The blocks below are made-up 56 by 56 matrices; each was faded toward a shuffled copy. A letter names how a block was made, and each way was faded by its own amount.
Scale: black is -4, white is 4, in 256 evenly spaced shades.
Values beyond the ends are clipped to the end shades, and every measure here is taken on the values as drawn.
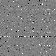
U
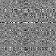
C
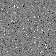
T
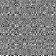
C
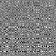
C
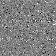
T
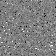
T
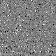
T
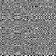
C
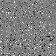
U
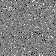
T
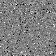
T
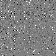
U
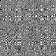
C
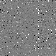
U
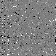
U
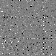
U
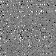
U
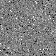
T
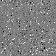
U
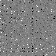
U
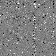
U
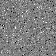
T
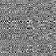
C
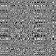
C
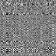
C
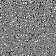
T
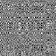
C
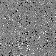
U
